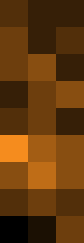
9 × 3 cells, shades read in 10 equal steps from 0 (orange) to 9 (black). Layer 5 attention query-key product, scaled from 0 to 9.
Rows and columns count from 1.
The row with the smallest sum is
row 6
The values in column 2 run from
2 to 8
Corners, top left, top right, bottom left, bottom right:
6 7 9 5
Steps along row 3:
down up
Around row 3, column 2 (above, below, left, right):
7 5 5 7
